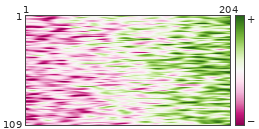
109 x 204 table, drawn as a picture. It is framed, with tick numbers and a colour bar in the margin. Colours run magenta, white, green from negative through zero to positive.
Ninth with the lowest average: bottom left. Grain: streaks across. Slope: up to the right. Average level on the scale: 50%.
